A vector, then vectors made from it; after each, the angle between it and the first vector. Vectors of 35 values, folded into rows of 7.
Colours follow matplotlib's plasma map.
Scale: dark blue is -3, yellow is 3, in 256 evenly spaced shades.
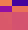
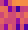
partly opposed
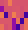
orthogonal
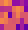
partly aligned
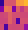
partly opposed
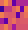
partly aligned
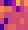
partly opposed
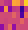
partly opposed
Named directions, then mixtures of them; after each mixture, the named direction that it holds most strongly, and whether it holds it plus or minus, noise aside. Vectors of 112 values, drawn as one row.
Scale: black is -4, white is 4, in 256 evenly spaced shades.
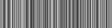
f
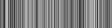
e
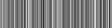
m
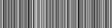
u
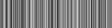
f, minus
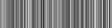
m, plus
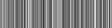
m, plus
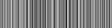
u, minus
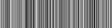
e, minus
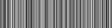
f, plus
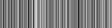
u, plus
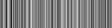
f, minus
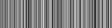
m, minus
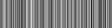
f, minus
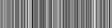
m, plus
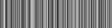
f, minus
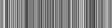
e, minus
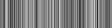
e, plus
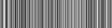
f, minus
